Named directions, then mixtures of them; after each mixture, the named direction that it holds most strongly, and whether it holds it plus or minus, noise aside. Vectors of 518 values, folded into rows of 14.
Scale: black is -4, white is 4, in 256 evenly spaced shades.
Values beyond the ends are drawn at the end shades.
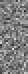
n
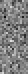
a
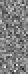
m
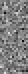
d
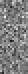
a, minus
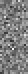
a, minus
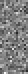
d, plus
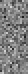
a, plus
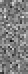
a, minus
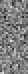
a, plus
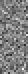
n, plus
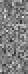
a, minus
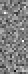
d, minus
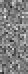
a, minus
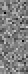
d, plus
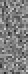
m, plus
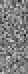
a, plus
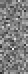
n, plus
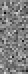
d, plus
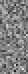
m, minus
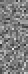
n, plus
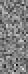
m, minus
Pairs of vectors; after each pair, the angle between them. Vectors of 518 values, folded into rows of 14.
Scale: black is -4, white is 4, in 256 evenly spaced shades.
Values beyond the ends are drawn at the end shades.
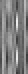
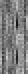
nearly opposite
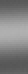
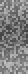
partly opposed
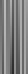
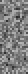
orthogonal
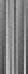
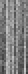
nearly parallel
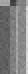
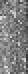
partly opposed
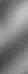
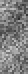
partly opposed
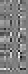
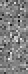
partly aligned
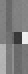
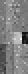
nearly opposite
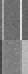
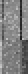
nearly opposite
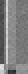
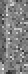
partly aligned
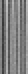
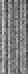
nearly opposite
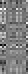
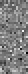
partly aligned
